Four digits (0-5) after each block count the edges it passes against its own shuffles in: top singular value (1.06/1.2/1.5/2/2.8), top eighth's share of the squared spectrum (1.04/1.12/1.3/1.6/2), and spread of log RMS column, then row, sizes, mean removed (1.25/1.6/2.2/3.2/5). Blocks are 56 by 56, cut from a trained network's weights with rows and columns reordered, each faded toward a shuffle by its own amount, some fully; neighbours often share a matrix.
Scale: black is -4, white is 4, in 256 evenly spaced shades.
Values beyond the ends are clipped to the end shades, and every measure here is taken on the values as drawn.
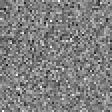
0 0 0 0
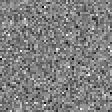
1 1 0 0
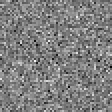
0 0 0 0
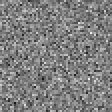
0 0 0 0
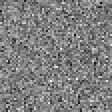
0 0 0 0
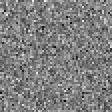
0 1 0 0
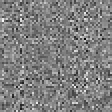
3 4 3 2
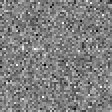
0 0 0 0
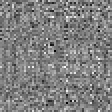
3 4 2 2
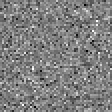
2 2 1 0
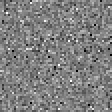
1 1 0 0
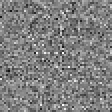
3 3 1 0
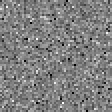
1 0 0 0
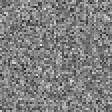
0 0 0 0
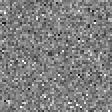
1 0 0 0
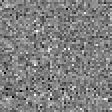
3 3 2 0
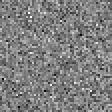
0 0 0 0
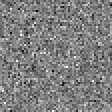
1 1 0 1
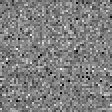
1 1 0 0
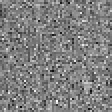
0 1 0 1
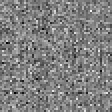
2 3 0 2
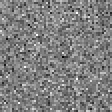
1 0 0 0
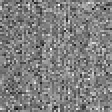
2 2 0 1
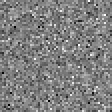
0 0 0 0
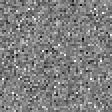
1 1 0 0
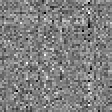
3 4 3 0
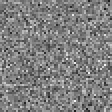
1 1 0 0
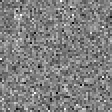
1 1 0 0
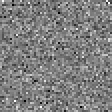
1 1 0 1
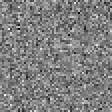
2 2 0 1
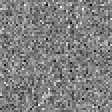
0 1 0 0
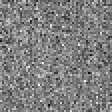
1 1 0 0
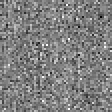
1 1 0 0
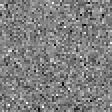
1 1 0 0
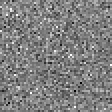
0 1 0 0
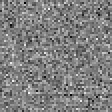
1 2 1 0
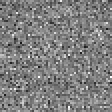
2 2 0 0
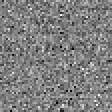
2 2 1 0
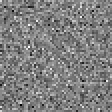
1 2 1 0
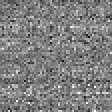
3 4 2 2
